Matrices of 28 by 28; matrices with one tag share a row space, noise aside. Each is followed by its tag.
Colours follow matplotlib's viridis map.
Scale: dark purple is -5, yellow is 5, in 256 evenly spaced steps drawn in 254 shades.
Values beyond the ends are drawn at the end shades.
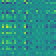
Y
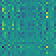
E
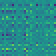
Y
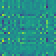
E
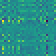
E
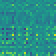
Y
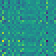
E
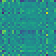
E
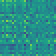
Y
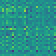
Y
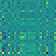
E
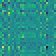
E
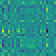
E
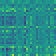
Y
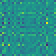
E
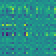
Y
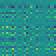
Y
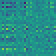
Y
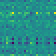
Y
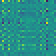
E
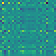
E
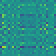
E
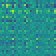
Y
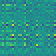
Y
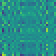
E
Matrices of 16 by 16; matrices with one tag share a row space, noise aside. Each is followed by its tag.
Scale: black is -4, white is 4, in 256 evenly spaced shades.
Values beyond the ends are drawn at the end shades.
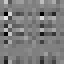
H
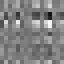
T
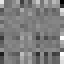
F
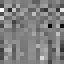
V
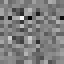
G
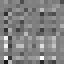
H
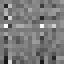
H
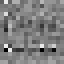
H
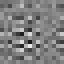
G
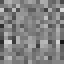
V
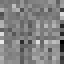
F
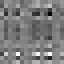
T
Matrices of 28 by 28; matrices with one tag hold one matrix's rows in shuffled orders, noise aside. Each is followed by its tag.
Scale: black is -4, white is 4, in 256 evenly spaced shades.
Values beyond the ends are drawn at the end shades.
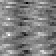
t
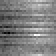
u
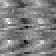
t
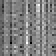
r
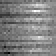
u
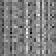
r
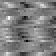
t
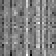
r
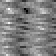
t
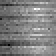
u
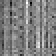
r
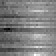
u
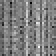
r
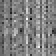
r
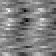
t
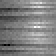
u
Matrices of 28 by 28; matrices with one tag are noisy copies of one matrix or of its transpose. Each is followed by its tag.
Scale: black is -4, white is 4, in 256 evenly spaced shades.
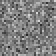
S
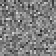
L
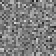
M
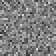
M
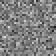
M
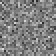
M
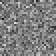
M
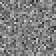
M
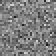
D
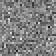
S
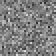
S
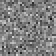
S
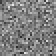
D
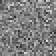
D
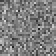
D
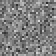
S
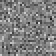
S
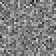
M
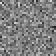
M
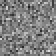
L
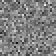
M
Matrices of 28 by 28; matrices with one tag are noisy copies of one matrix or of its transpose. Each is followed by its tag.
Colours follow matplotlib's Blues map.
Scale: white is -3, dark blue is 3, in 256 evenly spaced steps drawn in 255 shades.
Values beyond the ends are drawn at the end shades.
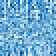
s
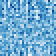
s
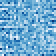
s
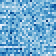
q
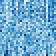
q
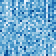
q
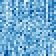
q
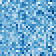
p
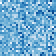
p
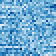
q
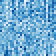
q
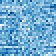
q
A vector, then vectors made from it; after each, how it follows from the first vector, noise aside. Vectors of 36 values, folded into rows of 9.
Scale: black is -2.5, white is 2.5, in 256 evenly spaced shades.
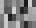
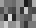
sign-scrambled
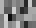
copied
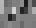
partly zeroed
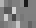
partly zeroed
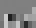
partly zeroed
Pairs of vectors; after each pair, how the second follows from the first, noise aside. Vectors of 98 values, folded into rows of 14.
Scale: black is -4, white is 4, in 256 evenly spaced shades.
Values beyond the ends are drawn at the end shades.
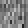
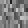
shuffled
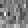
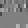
partly zeroed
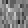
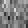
shuffled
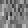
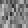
copied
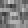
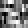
scaled up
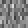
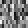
scaled up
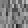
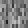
shuffled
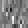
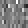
shuffled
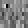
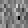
shuffled
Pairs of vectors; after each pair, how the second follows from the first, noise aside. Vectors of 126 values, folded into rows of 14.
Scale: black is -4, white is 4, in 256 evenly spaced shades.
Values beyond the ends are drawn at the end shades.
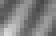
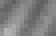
shrunk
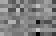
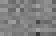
shrunk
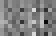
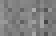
shrunk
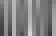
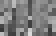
sign-scrambled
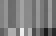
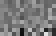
sign-scrambled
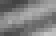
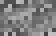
sign-scrambled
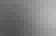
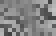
sign-scrambled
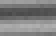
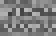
sign-scrambled
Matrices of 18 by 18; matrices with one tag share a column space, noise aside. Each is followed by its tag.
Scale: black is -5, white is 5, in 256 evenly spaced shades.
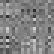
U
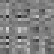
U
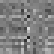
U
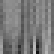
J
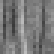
J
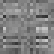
U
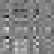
U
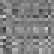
U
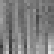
J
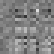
U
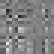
U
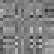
U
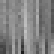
J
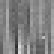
J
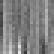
J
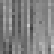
J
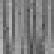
J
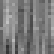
J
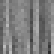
J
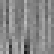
J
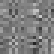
U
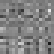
U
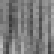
J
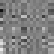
U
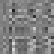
U
